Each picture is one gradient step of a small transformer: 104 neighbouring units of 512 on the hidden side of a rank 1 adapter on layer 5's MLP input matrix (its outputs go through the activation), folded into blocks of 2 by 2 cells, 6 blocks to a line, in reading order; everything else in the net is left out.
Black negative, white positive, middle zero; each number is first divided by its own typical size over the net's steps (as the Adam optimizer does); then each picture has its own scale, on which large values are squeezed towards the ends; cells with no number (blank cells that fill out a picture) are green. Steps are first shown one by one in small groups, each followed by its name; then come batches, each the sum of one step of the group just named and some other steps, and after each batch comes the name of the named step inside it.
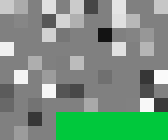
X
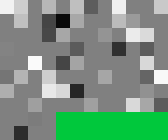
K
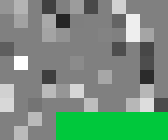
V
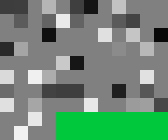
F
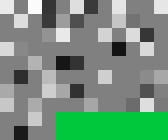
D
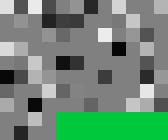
D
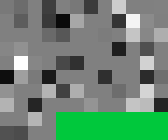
V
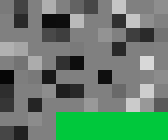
K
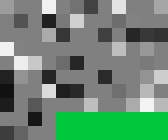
X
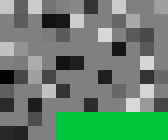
D
